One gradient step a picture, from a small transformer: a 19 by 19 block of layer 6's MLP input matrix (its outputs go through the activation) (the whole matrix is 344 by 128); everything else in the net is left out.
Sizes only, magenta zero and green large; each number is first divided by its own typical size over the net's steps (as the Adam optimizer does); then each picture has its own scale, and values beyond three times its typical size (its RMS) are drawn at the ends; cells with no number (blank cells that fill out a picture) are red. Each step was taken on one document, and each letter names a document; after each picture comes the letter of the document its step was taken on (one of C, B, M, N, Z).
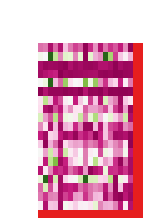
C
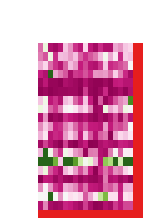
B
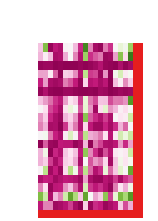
B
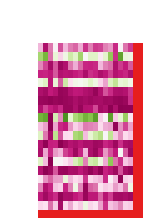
C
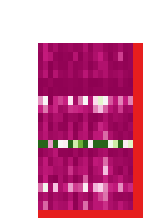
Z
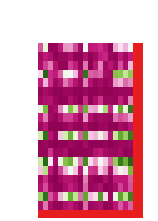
B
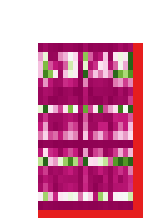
B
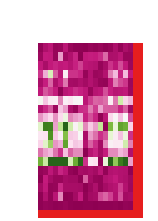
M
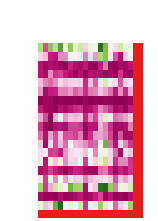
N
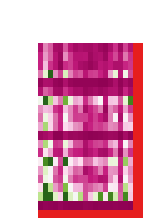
M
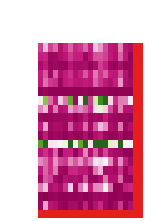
Z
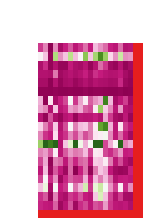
Z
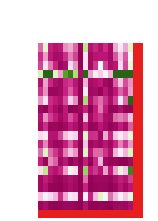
B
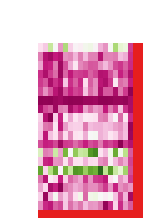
C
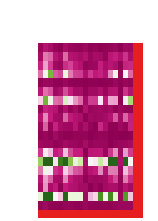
M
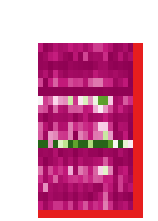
Z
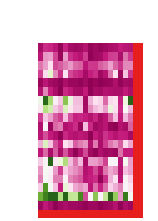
M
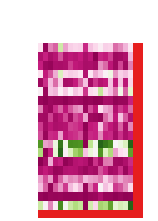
N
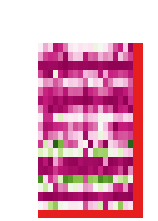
N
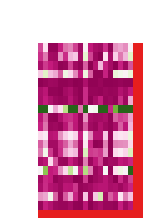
B
